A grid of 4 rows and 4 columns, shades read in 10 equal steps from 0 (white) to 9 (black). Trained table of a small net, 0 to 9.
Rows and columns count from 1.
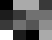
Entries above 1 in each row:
4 4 4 3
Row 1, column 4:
7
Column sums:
24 23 23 19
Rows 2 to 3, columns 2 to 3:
7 5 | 5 6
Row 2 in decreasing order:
8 7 5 5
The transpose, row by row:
9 8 7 0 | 3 7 5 8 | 3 5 6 9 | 7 5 4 3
